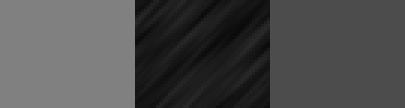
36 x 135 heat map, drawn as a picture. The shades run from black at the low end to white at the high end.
It is made of 1 by 3 panels. Panel 1,1: middling, flat. Panel 1,2: very low, slanting up to the right, faint in contrast. Panel 1,3: low, flat.
